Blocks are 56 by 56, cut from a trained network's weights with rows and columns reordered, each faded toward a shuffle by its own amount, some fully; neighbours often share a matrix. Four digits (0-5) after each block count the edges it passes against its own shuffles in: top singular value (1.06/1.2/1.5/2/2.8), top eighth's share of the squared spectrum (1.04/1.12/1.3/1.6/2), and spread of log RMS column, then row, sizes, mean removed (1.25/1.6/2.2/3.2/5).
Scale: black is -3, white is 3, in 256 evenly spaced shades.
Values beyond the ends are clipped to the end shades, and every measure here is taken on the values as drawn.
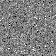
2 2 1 0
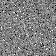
0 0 0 0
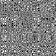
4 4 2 2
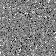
0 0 0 0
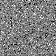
0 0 0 0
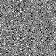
3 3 1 1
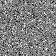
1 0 0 0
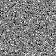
2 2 0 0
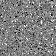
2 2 1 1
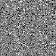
3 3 2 1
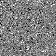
2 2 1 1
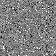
1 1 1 0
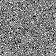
0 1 0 0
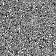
0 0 0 0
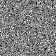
1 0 0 0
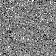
1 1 0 0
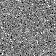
0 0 0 0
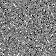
0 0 0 0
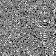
3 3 1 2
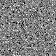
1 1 0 0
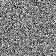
1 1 0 0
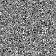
3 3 1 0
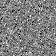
1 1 0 0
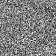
2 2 0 0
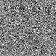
3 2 0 1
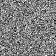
2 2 0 0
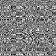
4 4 1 3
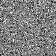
1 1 0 0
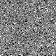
1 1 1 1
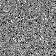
2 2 0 0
